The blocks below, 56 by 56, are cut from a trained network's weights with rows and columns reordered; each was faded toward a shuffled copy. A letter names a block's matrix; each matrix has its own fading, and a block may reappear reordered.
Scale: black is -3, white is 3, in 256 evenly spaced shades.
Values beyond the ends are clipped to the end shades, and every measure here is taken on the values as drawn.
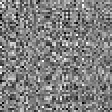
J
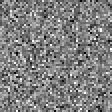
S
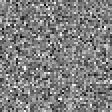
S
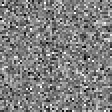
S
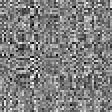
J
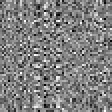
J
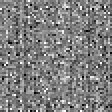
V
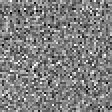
S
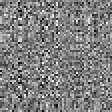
J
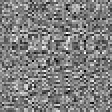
J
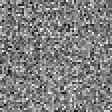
S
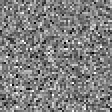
S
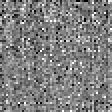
V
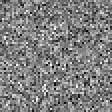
S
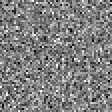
S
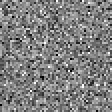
S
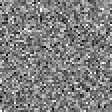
S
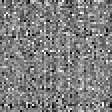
V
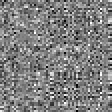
J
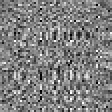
J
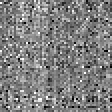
V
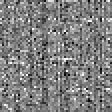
V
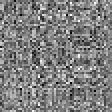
J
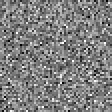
S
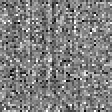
V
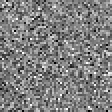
S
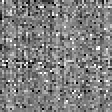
V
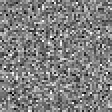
S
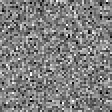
S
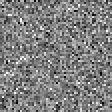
S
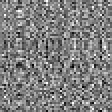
J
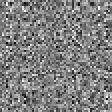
J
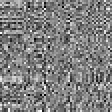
J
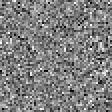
S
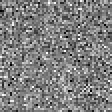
S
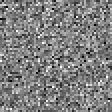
S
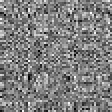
J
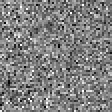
S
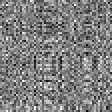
J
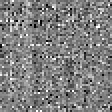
V
